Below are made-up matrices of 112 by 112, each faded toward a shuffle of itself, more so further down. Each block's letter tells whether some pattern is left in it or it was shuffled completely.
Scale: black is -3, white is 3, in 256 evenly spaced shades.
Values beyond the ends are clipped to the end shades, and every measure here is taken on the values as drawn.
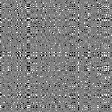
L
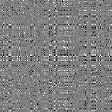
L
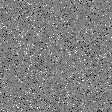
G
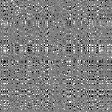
L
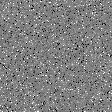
G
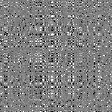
L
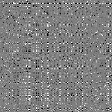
L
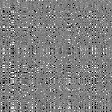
L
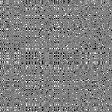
L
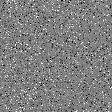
G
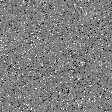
G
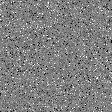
G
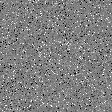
G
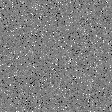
G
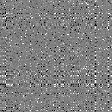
L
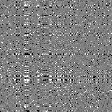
L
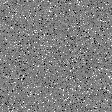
G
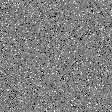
G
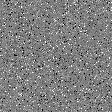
G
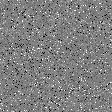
G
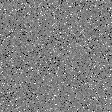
G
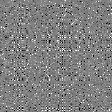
L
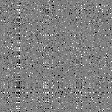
L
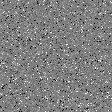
G
